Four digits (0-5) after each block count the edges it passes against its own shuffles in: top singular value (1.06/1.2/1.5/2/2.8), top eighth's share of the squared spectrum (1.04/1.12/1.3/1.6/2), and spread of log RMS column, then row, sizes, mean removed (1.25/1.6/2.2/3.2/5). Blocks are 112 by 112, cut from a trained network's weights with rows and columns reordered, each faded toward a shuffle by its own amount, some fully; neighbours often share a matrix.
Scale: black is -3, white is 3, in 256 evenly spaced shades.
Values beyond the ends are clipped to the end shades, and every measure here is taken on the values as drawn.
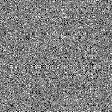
4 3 1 3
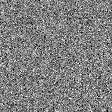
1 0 0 0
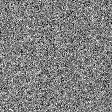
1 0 0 0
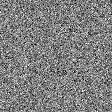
0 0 0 0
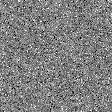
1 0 0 0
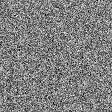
0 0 0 0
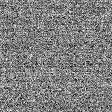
2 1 0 0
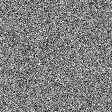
0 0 0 0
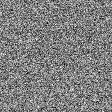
1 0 0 0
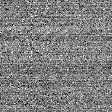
3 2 2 0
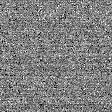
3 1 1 0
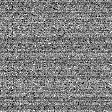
4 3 2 0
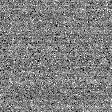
2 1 0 0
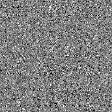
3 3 2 2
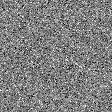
0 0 0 0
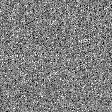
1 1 0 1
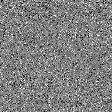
3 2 0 2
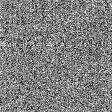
2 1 0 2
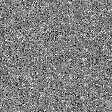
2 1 0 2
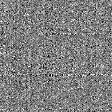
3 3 1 3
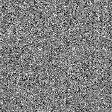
2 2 0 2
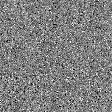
1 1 0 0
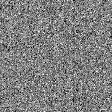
1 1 0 1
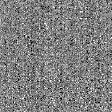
3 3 2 3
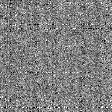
2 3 1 3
